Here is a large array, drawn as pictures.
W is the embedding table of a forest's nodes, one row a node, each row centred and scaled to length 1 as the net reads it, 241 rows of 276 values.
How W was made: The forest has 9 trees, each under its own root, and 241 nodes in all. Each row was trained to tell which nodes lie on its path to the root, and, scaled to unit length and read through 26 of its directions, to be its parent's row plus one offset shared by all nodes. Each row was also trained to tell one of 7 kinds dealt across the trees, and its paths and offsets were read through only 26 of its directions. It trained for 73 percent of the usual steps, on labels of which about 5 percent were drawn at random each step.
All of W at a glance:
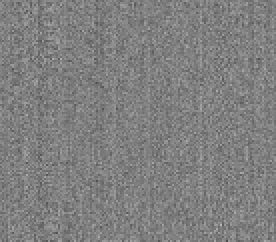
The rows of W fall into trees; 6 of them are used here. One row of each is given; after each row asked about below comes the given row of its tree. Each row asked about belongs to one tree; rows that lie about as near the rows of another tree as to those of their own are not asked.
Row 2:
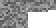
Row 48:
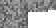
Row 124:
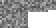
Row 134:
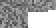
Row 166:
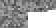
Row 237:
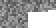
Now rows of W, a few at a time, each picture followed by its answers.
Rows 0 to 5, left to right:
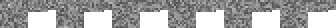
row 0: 134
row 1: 48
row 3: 124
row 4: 48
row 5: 2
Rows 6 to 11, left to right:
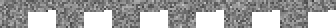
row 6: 2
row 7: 2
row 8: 48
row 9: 124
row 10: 48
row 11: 134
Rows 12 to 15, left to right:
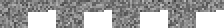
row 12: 2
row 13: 2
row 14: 237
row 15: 124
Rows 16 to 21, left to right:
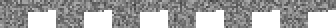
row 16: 48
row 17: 48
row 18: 134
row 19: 237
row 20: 237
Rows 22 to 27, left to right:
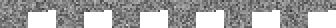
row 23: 48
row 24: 48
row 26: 134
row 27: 134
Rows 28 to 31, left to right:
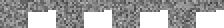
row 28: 2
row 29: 124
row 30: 237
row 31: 48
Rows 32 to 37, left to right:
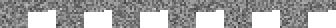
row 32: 124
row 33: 124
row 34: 237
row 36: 134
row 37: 48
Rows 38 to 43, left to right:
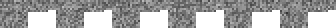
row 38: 237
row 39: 48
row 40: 237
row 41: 2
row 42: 237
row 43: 2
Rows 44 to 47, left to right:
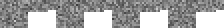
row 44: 48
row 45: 237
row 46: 124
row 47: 124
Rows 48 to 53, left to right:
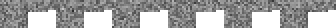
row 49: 124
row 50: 48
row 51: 237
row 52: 237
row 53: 48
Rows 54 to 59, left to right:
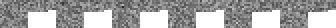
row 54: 2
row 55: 124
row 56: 2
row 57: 134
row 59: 48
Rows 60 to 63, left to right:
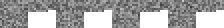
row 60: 48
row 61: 124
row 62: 48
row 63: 124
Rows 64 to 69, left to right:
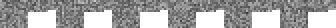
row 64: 2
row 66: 2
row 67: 48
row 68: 124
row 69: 124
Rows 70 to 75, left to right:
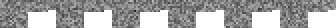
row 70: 2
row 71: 237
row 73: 124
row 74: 237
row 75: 124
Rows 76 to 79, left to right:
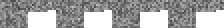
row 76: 134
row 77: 237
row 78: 237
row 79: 124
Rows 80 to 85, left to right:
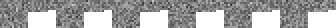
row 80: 134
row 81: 124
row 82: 48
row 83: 124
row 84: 124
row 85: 124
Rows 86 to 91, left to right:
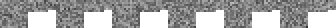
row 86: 48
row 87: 237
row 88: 48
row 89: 134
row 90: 166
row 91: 134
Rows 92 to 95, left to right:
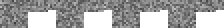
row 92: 2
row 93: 134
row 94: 124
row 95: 166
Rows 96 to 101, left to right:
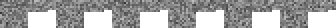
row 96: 134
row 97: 48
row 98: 237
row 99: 48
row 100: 124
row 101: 134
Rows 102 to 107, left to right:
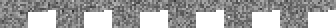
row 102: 48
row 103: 124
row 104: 134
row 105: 237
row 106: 237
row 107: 124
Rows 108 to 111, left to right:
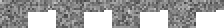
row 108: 2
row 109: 2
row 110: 134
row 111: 48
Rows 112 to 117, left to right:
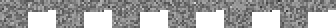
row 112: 2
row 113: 124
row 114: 237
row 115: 124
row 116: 48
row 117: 124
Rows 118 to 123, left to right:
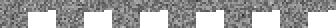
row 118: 166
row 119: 48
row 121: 2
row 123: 2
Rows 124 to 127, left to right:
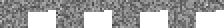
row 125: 2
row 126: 124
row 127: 237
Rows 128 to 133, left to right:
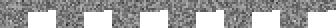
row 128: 48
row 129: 166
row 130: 124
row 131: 237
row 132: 237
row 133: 166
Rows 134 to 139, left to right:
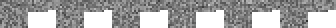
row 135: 2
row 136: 166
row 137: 124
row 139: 237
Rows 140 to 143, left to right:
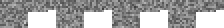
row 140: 124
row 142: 124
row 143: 48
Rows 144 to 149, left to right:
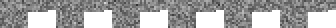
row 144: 166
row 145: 134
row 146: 237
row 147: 48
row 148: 48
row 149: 124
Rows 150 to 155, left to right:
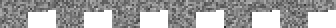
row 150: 48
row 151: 237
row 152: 237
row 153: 48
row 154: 48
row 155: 237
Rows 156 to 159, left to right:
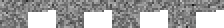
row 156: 134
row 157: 48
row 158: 134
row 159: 48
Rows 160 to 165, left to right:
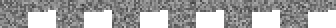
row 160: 124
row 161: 48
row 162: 134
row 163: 134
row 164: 124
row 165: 124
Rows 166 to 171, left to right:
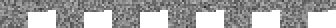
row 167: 134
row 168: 48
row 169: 48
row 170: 124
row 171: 134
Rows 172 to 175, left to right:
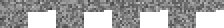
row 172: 166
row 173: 166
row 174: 124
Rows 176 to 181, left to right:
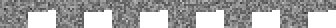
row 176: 48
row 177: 48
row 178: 237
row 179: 48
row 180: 124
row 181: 48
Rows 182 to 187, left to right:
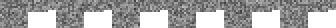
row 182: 2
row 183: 48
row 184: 2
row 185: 237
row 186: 124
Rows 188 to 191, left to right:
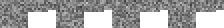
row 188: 48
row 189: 124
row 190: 237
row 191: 134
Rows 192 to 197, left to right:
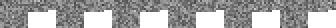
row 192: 48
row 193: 124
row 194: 2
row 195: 134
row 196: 237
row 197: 134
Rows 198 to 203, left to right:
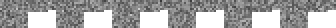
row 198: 2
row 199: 237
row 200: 237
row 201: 237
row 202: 124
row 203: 237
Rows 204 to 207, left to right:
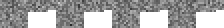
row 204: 237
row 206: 2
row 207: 124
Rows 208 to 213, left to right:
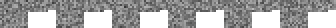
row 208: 124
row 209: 237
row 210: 166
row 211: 2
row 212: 166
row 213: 237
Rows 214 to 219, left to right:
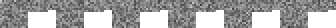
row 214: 2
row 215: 134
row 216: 134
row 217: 166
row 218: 237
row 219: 166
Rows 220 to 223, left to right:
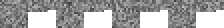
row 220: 166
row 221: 237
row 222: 124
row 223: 237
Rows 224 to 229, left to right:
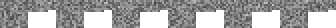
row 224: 134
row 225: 134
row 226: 48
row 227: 48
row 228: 166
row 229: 48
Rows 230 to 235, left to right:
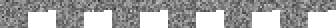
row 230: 237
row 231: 166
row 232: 124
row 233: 134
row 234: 237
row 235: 166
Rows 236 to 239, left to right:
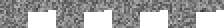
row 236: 237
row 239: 237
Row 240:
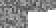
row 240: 124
